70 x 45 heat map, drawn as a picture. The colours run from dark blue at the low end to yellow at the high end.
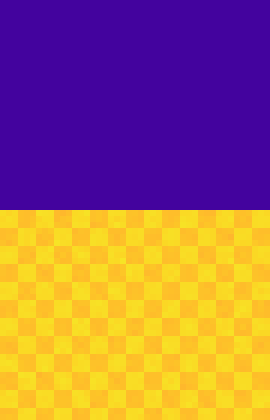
It is made of 2 by 1 panels. Panel 1,1: very low, flat. Panel 2,1: very high, checkered, faint in contrast.
